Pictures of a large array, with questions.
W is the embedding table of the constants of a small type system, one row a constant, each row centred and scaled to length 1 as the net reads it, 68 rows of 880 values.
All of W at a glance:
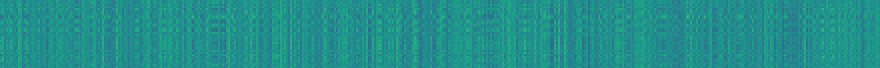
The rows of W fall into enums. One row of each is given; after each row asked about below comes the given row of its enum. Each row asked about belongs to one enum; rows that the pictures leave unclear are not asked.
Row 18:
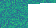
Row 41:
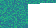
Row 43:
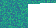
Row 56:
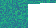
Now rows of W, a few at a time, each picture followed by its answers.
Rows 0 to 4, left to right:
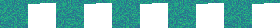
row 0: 41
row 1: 18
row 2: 41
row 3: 18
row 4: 41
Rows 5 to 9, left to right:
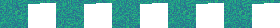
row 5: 56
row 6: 18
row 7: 41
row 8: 56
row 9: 56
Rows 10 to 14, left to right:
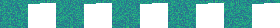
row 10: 43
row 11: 41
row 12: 41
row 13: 43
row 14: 18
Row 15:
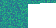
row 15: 43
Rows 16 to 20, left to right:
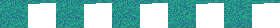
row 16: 18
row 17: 18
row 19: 56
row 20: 56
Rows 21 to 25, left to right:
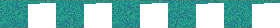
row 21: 56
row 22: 41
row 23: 56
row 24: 18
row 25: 41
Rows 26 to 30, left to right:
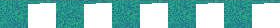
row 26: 56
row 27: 18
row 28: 56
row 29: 56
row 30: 56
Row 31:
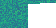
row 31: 56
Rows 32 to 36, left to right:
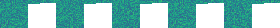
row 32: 18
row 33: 41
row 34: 56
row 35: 18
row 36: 43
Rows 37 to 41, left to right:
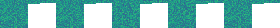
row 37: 41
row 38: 41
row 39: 43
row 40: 56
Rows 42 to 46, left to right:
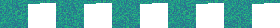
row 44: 41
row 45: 56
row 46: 41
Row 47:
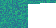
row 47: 56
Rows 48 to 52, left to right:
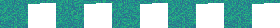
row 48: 41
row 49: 56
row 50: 18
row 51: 41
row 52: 41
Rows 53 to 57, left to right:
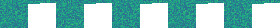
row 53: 56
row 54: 18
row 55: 43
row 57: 43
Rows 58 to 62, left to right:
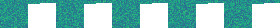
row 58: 41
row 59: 43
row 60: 41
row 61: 56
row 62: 18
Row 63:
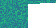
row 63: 56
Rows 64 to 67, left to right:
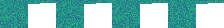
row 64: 41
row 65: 18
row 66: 41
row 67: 43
